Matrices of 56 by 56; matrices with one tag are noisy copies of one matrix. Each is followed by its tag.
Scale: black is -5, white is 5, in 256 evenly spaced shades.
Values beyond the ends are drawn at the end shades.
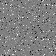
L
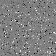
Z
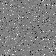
L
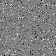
L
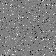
L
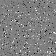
Z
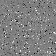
Z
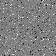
L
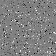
Z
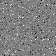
L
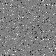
L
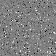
Z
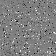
Z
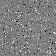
Z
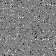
L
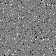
L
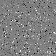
Z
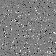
Z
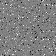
L
